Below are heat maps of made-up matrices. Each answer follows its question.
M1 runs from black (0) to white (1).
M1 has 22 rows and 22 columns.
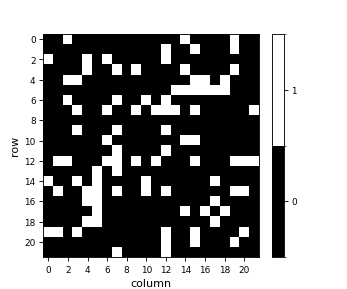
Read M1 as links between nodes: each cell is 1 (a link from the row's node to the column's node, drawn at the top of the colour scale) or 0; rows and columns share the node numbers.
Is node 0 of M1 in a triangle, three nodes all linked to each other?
no
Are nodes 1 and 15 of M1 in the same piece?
yes
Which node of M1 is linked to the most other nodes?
node 12
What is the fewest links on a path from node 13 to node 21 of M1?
2
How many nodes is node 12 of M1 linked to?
10
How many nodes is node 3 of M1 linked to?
5
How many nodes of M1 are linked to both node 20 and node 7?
2
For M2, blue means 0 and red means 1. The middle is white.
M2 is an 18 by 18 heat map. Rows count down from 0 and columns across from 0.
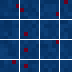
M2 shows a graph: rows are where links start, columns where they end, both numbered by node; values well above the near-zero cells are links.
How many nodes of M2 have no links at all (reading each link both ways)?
5
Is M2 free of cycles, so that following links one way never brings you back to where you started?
yes
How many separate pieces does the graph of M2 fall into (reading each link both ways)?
9
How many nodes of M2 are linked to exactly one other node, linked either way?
9
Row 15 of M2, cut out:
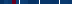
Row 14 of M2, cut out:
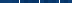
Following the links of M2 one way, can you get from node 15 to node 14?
yes
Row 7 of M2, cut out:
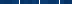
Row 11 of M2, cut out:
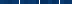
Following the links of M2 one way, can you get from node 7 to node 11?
no
